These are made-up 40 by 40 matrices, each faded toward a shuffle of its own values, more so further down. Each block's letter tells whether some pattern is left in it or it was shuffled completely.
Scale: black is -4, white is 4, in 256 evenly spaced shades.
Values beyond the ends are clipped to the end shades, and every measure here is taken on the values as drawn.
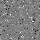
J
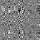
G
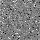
J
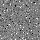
J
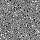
J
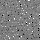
J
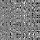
G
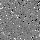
J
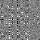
G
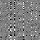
G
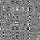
G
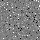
J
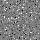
J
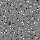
J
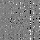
G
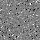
J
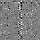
G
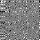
G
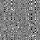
G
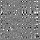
G
